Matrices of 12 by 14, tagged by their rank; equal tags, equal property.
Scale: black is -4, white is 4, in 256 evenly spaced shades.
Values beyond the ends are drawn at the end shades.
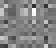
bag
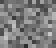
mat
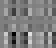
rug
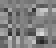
bag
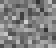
mat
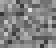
mat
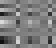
rug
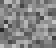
mat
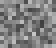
mat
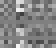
bag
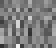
bag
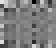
bag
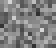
mat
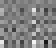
bag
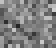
mat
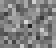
mat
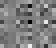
bag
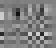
bag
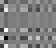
rug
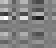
rug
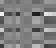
rug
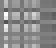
rug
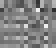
bag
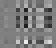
rug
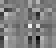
bag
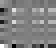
rug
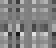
rug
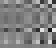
rug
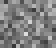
mat
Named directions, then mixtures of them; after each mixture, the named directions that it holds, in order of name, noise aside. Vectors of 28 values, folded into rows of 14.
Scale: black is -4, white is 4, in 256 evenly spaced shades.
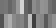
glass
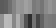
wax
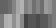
glass, wax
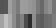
wax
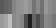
wax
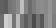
glass, wax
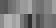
wax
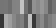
glass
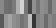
glass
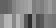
wax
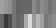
wax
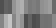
glass, wax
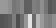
glass, wax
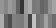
glass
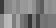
wax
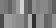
glass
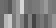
glass, wax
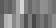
glass, wax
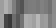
glass, wax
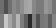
wax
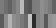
glass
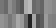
glass, wax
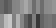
wax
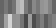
glass, wax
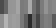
wax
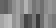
wax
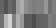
glass, wax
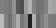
glass, wax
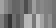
wax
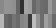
glass
